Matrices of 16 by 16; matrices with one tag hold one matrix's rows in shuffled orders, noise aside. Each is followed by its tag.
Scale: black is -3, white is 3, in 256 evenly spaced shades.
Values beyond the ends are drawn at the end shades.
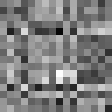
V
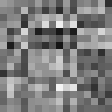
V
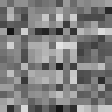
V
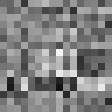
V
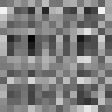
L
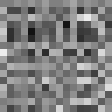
L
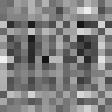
L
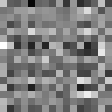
L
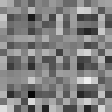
L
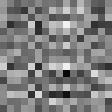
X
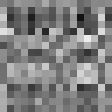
L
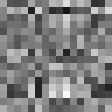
X
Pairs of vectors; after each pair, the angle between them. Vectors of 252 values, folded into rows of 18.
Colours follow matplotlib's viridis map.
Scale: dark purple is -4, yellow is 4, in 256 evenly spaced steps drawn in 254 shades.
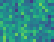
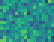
partly aligned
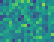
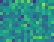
nearly parallel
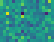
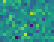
orthogonal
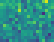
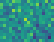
partly aligned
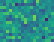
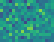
partly opposed
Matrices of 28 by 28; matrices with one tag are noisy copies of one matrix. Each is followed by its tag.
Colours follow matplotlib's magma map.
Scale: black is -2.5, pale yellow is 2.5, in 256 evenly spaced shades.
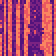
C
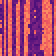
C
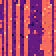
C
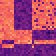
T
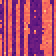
C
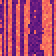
C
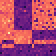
T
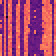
C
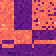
T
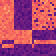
T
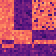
T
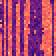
C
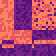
T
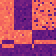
T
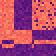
T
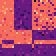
T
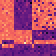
T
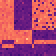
T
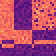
T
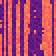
C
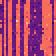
C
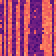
C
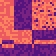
T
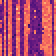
C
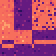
T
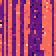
C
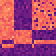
T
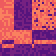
T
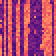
C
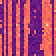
C
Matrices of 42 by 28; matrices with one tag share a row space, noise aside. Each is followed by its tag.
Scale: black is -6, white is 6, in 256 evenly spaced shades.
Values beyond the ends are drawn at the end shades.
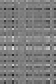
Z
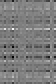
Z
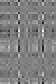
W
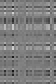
Z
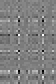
W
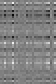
Z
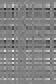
Z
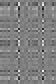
W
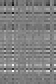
Z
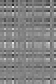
Z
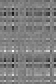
Z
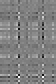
W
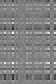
Z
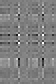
W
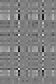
W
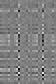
W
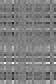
Z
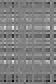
Z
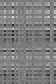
Z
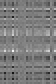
Z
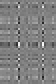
W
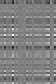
Z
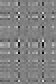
W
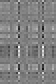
W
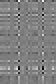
W
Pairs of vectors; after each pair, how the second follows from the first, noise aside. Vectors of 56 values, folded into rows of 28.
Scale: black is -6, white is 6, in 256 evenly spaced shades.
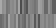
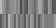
copied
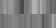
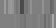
partly zeroed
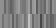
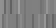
partly zeroed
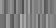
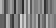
scaled up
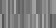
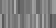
copied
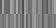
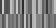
scaled up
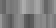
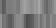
copied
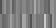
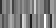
scaled up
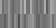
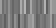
copied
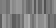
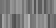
copied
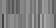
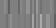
partly zeroed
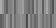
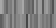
copied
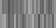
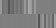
partly zeroed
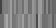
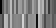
scaled up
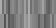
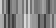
scaled up
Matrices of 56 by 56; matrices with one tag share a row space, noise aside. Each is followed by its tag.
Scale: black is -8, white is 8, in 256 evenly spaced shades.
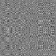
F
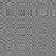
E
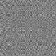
E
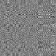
F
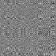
F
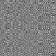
F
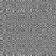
E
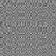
E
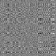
F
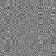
F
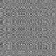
E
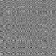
E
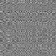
E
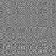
E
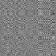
F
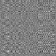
F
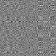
F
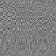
E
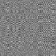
F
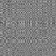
E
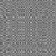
E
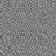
E
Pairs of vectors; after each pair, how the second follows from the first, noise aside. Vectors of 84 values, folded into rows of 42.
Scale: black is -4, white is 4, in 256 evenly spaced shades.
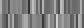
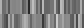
copied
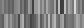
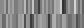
sign-scrambled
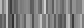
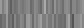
shrunk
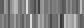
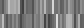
reversed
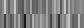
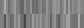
shrunk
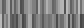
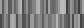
sign-scrambled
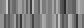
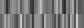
sign-scrambled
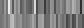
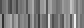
reversed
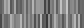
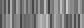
sign-scrambled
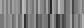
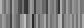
reversed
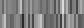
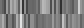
reversed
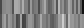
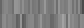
shrunk
